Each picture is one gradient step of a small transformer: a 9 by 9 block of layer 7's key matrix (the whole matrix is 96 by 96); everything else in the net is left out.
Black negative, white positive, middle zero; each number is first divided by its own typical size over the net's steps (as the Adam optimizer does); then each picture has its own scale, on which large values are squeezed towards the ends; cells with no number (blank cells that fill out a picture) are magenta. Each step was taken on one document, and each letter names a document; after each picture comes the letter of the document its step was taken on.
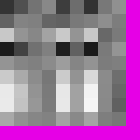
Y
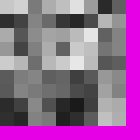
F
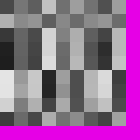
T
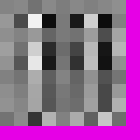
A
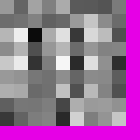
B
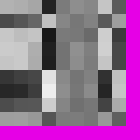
T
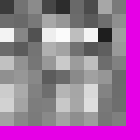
Y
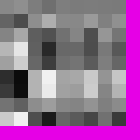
T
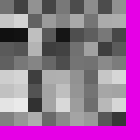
A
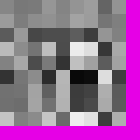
T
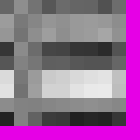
T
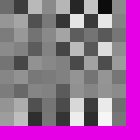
F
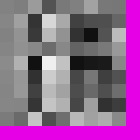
B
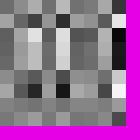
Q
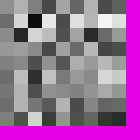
A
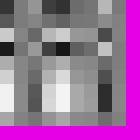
Y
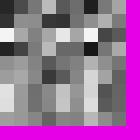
Y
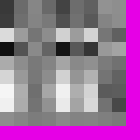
Y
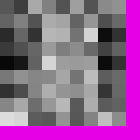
B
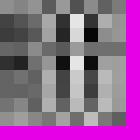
B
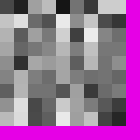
F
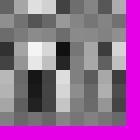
T
